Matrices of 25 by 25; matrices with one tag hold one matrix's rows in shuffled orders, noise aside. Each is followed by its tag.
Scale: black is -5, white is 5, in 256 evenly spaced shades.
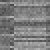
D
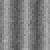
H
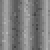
H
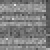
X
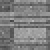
D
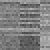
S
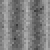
H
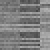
S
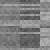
S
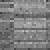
D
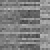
S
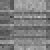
D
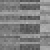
S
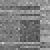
S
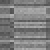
D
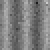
H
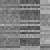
S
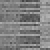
S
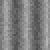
H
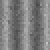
H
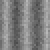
H
